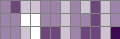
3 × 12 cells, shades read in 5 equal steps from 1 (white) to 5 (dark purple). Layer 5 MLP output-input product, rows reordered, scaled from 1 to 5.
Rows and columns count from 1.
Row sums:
33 31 37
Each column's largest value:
3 4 2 2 4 4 2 3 4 4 2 5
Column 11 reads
2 2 2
